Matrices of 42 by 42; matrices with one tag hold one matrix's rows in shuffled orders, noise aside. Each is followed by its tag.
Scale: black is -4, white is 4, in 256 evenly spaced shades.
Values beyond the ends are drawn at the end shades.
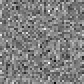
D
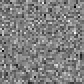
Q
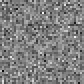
Q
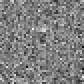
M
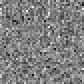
D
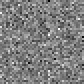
D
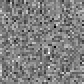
D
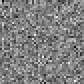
Q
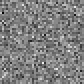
Q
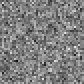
Q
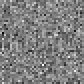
Q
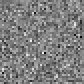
Q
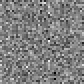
D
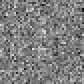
M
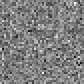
Q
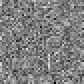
D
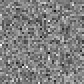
D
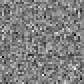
Q
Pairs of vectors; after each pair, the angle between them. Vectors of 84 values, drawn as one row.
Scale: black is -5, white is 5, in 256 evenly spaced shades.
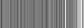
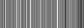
partly opposed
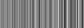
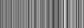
nearly opposite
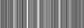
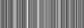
nearly parallel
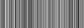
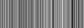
partly aligned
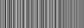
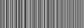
nearly opposite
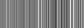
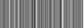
orthogonal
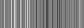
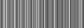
partly aligned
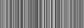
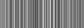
nearly parallel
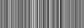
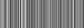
orthogonal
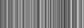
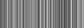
nearly parallel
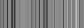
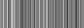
nearly opposite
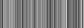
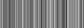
nearly opposite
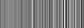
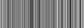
partly opposed
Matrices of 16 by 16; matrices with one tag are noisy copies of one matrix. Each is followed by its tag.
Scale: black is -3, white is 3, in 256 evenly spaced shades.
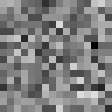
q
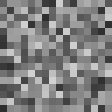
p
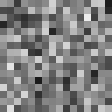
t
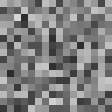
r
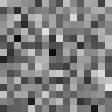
r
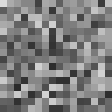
r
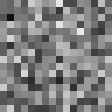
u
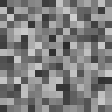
p
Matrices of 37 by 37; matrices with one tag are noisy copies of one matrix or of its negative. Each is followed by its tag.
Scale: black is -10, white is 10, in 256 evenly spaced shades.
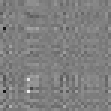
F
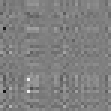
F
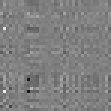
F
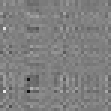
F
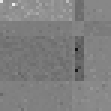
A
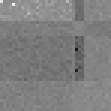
A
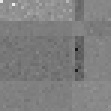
A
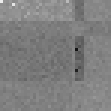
A
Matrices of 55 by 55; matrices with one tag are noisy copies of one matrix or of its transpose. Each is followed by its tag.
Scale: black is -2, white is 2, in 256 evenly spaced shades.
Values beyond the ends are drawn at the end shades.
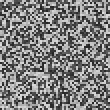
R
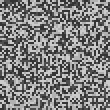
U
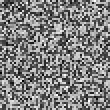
U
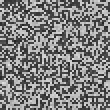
U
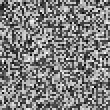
U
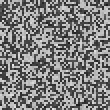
U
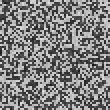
R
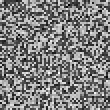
U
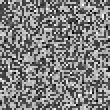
U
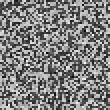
R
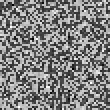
R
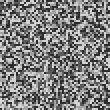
R
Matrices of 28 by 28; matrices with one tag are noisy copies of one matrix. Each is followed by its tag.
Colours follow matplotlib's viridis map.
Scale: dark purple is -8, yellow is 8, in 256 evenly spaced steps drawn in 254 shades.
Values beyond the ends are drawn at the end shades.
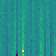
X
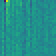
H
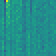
H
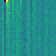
H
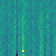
X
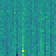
X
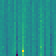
X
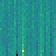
X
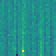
X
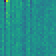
H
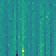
X
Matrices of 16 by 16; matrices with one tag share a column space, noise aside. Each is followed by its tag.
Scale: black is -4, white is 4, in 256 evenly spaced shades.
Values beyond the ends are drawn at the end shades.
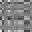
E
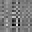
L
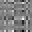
E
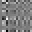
E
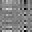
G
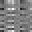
G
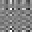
G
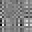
L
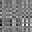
L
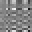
G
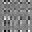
E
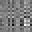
L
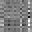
L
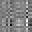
L
